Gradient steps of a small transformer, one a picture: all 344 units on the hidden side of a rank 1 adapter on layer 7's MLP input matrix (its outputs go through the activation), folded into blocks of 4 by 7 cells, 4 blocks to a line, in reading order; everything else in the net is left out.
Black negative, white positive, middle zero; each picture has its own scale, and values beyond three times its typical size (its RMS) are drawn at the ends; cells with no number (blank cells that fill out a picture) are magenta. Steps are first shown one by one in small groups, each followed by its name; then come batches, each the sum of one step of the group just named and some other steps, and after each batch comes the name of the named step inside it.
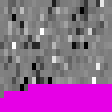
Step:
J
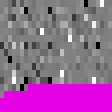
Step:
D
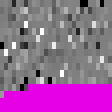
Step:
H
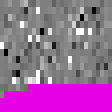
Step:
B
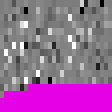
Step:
B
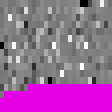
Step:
H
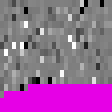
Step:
D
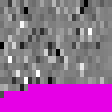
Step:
D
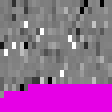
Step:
H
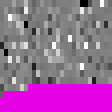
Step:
J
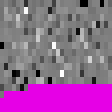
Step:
H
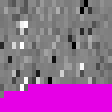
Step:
D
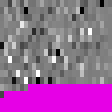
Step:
J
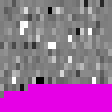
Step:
J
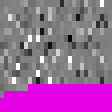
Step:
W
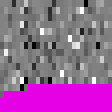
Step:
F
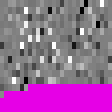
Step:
W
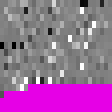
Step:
F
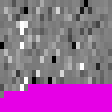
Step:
W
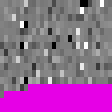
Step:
F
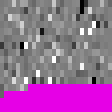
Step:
W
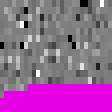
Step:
W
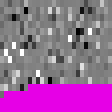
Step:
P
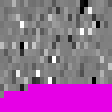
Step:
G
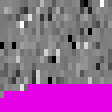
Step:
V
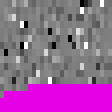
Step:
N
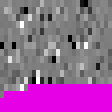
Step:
V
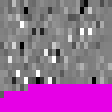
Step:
G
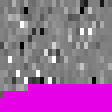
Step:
G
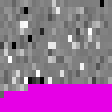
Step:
P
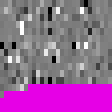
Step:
V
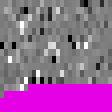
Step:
V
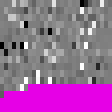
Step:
N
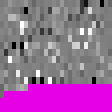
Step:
G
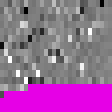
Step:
P
